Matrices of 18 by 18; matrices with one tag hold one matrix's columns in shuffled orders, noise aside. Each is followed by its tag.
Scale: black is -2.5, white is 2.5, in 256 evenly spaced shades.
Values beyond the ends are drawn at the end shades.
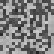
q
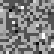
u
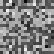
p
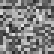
p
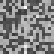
u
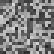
u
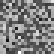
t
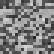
p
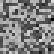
t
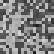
q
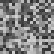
q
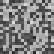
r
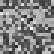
p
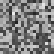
r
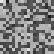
t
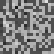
u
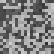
q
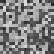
r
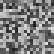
t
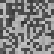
q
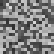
t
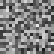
t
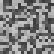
u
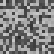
p
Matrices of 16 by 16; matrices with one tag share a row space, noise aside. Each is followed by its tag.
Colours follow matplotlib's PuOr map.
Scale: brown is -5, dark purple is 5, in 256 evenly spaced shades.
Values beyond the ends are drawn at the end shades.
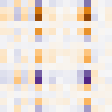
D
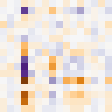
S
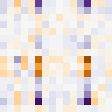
D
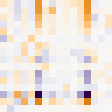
D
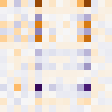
D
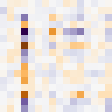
S
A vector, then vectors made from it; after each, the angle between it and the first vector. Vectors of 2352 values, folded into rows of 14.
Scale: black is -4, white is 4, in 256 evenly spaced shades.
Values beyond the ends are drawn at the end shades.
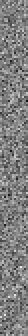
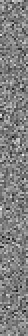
orthogonal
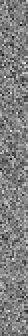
orthogonal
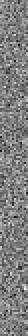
partly opposed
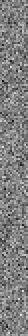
partly aligned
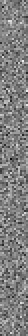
partly opposed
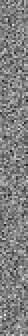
nearly parallel
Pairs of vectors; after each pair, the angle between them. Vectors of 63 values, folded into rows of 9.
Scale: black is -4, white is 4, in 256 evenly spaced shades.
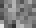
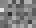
orthogonal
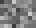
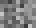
orthogonal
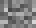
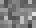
orthogonal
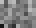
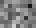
partly opposed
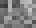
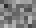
orthogonal
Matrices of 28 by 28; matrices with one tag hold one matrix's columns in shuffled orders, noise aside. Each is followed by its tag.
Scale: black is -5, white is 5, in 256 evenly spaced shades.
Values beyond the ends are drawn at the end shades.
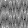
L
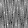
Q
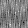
Q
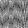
L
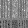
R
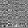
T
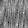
Q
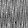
Q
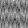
L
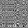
T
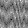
L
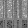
R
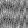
L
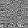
T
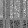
R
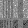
R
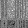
R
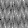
L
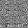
T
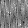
Q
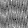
L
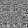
T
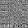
T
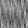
Q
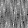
Q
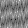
L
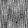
Q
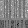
R
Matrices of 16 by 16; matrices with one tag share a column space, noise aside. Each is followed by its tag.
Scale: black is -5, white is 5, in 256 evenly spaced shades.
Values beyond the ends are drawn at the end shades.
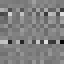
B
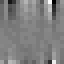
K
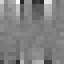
K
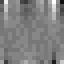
K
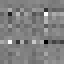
B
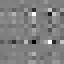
B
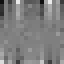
K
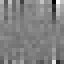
K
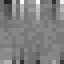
K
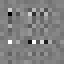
B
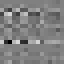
B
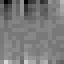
K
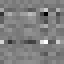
B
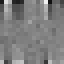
K
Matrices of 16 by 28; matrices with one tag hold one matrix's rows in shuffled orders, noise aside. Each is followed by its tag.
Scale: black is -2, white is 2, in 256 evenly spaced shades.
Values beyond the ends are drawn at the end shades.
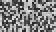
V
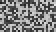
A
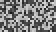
A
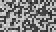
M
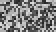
M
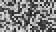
M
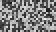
V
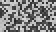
M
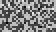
V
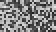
M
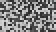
M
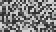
V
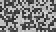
A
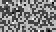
V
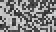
M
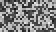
A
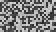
A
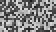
A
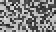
M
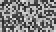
V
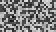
A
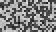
M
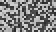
M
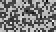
A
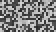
A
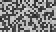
V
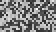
M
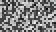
V
